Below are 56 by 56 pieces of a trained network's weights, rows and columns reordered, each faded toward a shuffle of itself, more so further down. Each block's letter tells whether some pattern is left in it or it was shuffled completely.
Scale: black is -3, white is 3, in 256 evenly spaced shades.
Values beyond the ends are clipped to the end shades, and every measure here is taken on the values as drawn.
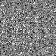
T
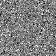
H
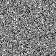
H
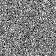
H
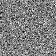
H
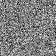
H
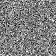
H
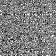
T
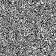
T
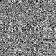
T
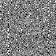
T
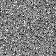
H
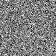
H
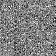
T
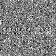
T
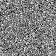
H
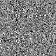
T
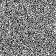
H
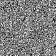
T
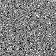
T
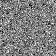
H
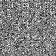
T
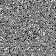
H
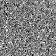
T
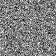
T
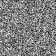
H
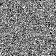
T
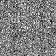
T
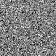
T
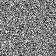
H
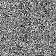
T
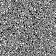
H
